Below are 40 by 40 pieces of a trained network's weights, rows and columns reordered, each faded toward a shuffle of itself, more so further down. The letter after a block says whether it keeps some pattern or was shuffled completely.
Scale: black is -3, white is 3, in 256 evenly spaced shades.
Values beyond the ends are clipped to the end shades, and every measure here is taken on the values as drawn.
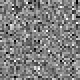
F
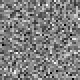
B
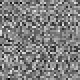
F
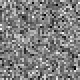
B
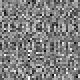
F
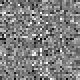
F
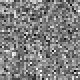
F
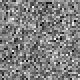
B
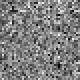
F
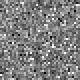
B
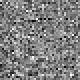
F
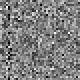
F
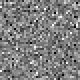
B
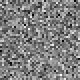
B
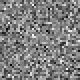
B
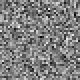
B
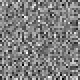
F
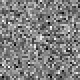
B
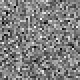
B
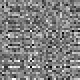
F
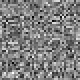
F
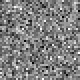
B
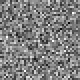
B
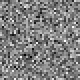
B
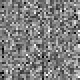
F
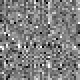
F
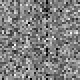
F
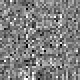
F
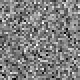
B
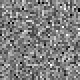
B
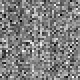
F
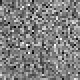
F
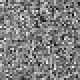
B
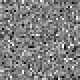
B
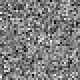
B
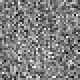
F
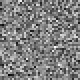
B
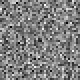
B
